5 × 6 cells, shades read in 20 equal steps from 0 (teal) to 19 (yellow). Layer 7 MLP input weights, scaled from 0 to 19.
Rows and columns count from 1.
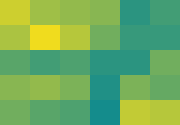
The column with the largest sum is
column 1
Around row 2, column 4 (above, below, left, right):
10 2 14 3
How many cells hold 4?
2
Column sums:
53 52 44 21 31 36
